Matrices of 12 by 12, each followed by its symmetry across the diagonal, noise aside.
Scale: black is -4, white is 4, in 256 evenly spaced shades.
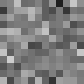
neither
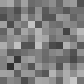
neither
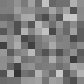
antisymmetric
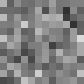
neither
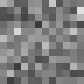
neither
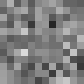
antisymmetric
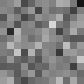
neither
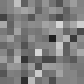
antisymmetric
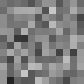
neither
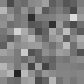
antisymmetric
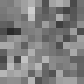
antisymmetric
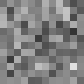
neither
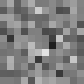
antisymmetric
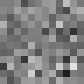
antisymmetric
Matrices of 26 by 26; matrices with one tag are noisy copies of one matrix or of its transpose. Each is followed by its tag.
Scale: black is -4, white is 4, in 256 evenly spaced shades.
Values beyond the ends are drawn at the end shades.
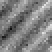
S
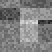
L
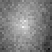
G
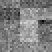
L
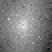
G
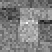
L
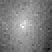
G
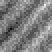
S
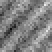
S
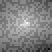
G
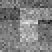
L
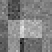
L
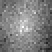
G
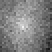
G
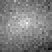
G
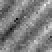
S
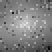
G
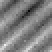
S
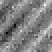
S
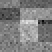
L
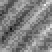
S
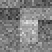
L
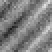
S
